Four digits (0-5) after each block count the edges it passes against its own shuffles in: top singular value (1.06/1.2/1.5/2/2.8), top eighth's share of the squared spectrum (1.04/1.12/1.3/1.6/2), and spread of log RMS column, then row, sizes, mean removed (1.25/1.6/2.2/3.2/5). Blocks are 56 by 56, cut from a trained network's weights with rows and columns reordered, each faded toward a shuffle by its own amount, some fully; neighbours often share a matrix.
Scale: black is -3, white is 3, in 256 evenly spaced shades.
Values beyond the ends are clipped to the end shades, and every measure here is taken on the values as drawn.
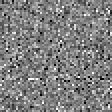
3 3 1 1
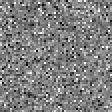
0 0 0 0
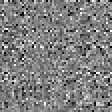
4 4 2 2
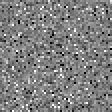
0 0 0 0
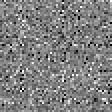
3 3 1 2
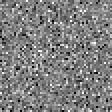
2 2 0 0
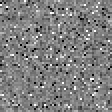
1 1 0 0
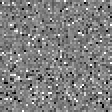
1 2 0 1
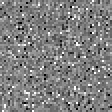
1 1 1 1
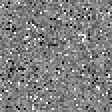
0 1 0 0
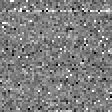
3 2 0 1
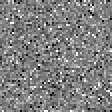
0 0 0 0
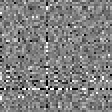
4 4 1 3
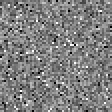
2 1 0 0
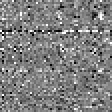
3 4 2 2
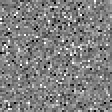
0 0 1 0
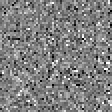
2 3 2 1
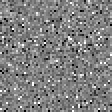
1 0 0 0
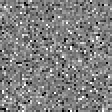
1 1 0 0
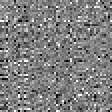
4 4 2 2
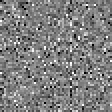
3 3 2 1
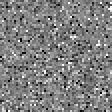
0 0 0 0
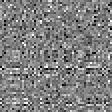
4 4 1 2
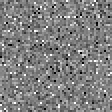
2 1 0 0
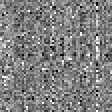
4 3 2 1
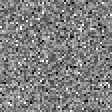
1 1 0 0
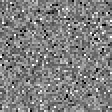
0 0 0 0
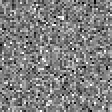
0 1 0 0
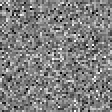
1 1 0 0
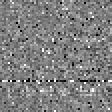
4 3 0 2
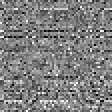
4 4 0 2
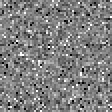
2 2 0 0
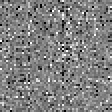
2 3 2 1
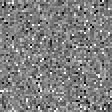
2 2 1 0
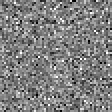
2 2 1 0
